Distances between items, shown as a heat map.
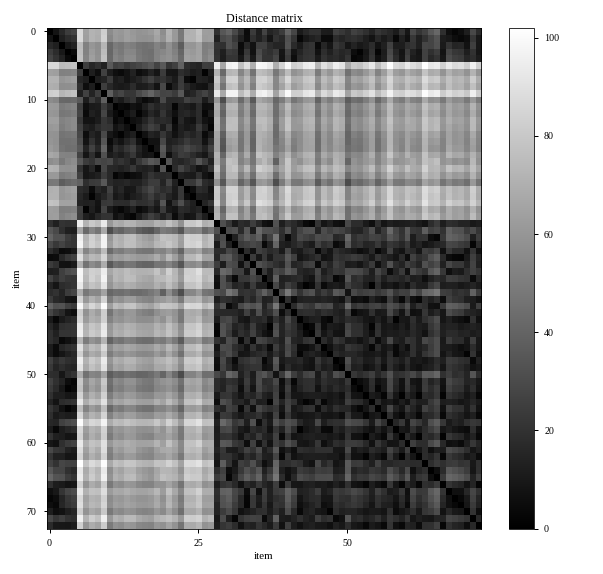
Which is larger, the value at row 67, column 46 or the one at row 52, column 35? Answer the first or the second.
the second
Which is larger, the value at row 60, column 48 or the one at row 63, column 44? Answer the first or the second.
the first
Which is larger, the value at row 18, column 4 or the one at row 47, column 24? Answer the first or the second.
the second
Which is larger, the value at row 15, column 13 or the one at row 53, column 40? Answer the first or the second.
the second
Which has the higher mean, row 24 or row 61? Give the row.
24
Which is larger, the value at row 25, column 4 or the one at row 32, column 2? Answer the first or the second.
the first
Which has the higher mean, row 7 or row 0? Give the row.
7
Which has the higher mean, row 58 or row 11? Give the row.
11
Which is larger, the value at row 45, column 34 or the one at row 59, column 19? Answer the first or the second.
the second
